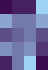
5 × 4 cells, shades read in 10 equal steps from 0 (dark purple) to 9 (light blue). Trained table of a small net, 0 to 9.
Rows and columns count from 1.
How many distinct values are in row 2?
2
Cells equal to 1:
3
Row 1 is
0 1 1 9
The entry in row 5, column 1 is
1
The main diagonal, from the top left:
0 5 5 2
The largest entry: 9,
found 2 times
